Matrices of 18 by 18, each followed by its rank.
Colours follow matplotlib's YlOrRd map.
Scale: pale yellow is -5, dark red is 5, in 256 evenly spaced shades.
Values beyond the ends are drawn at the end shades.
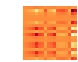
one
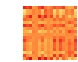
two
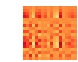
two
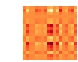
one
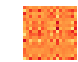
two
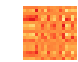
two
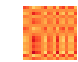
one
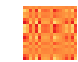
one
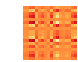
one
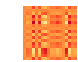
one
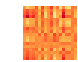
two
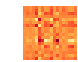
two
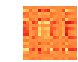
two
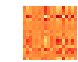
two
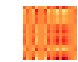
one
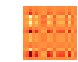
one
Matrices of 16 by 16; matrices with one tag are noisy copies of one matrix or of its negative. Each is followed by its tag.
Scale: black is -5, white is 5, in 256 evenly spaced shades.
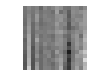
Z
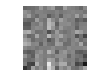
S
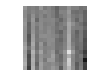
Z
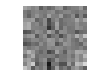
S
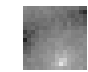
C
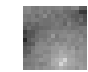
C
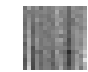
Z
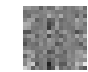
S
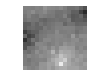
C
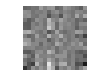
S
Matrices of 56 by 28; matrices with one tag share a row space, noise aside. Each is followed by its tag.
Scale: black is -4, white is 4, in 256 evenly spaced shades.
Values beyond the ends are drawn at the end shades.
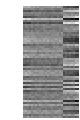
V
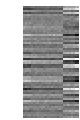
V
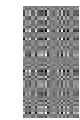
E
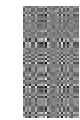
E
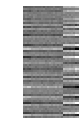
V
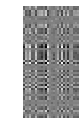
E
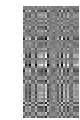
E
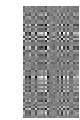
E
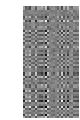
E
